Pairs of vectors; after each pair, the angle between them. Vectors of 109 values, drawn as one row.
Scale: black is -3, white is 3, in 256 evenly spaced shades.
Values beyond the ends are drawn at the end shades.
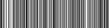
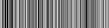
nearly opposite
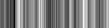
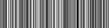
orthogonal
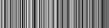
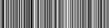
partly opposed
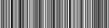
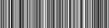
nearly parallel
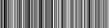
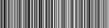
nearly parallel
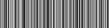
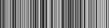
orthogonal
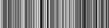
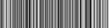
orthogonal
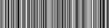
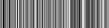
partly opposed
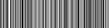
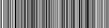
orthogonal
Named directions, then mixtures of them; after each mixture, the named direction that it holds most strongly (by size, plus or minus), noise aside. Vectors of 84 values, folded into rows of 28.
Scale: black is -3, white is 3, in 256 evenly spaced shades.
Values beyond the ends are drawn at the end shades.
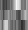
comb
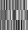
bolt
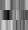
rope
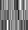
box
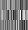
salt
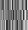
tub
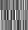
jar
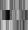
rope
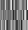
tub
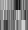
comb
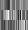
salt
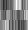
comb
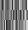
tub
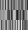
bolt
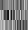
jar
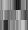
comb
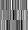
tub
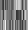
comb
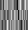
box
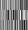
salt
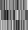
bolt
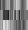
rope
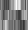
comb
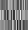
jar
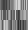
comb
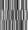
tub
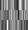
box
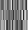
tub
